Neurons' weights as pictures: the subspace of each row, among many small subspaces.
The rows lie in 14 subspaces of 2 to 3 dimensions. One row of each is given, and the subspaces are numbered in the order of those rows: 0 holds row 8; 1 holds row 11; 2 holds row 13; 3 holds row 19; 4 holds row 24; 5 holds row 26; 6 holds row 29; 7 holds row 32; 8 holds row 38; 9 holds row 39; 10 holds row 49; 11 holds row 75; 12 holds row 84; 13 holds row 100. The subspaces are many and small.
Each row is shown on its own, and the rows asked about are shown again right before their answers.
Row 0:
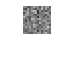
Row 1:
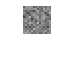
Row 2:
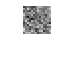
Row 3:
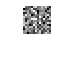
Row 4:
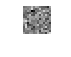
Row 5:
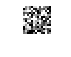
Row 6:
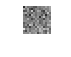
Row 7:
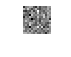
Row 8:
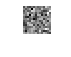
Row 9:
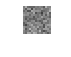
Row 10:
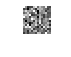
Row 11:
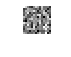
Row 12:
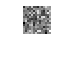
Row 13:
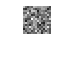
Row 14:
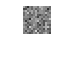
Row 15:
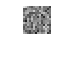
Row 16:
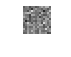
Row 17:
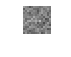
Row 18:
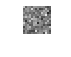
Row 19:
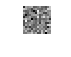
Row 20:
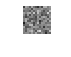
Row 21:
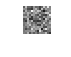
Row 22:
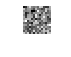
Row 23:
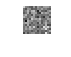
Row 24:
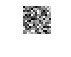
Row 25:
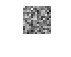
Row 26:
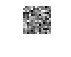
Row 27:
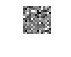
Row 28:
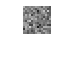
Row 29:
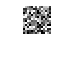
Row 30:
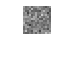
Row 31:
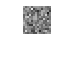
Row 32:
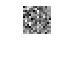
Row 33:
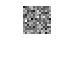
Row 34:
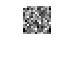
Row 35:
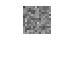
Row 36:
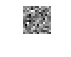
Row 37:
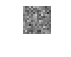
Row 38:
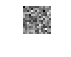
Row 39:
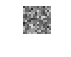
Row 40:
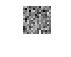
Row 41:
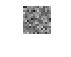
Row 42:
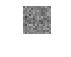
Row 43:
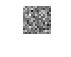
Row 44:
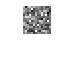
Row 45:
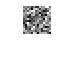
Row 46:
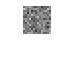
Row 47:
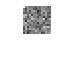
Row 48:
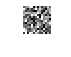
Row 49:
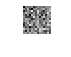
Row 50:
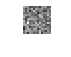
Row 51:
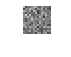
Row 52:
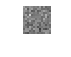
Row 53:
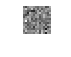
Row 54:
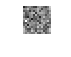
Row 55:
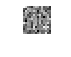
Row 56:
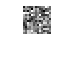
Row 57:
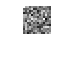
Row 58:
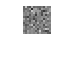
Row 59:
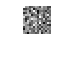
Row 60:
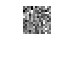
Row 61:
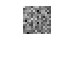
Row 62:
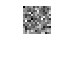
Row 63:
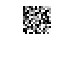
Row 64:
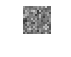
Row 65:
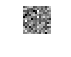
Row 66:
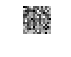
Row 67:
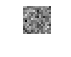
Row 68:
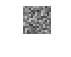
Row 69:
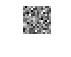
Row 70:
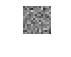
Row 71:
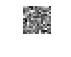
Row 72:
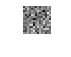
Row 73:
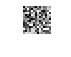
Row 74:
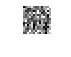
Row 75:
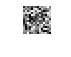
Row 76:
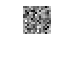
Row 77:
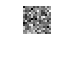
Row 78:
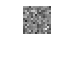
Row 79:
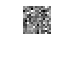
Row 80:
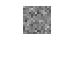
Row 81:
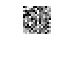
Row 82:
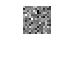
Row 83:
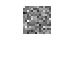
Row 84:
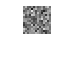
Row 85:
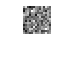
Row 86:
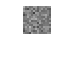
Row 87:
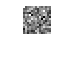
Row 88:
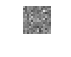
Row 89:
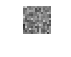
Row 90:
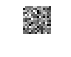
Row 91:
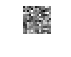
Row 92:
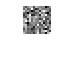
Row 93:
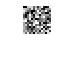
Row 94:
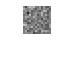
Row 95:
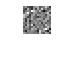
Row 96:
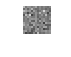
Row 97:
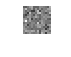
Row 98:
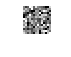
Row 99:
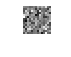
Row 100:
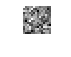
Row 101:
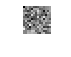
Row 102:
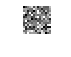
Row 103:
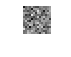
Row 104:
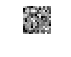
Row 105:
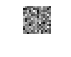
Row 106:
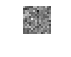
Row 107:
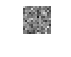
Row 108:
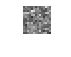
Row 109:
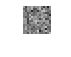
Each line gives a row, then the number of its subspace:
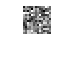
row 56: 5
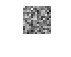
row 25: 0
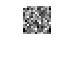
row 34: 13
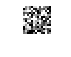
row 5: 0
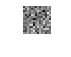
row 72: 2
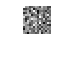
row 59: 2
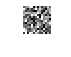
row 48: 12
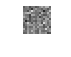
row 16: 8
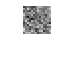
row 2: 13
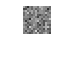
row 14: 2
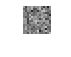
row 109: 11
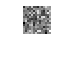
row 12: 1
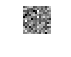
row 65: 3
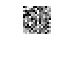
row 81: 7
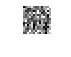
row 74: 1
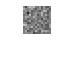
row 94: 12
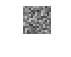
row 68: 9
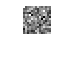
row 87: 8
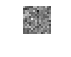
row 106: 7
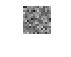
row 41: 5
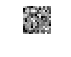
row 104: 12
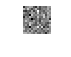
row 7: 7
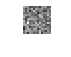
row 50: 2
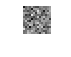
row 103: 4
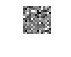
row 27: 3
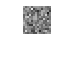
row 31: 0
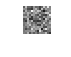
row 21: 11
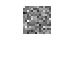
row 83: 5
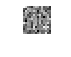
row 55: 1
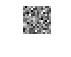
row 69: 12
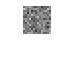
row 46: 2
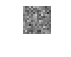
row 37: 1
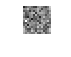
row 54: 13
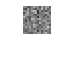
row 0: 3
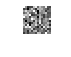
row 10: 7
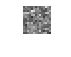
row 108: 5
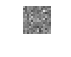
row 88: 11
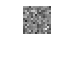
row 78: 13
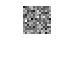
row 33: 6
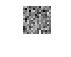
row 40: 2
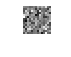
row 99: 13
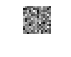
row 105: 2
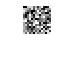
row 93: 5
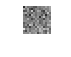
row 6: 10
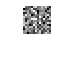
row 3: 2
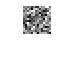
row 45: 11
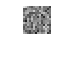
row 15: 1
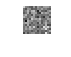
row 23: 6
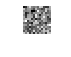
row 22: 5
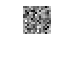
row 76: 13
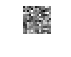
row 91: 5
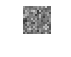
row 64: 13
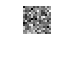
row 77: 9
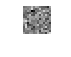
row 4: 11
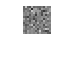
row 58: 0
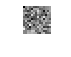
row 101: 4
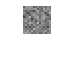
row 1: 7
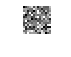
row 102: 6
